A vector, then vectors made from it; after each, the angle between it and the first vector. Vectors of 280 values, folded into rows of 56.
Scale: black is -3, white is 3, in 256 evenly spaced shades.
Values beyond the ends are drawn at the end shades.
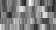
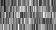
partly aligned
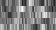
nearly parallel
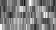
nearly parallel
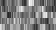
nearly parallel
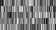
partly aligned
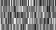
partly aligned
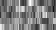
nearly parallel
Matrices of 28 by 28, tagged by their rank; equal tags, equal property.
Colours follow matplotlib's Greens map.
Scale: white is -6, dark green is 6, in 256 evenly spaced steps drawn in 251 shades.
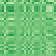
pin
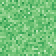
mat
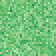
mat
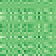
pin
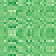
pin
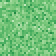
mat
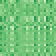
pin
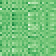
pin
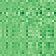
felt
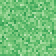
mat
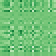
pin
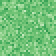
mat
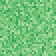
mat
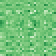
felt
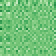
felt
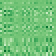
pin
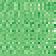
felt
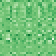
felt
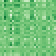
felt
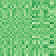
felt
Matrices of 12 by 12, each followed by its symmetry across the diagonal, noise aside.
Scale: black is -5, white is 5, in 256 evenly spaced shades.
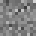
neither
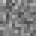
neither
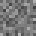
symmetric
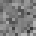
symmetric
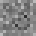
symmetric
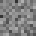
symmetric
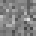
neither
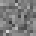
neither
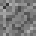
symmetric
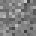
neither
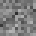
neither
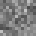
neither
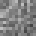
symmetric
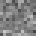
neither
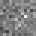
neither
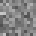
neither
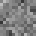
symmetric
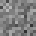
symmetric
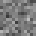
neither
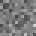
symmetric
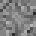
symmetric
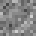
symmetric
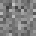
neither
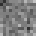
symmetric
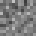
symmetric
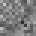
symmetric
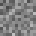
symmetric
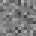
neither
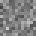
neither
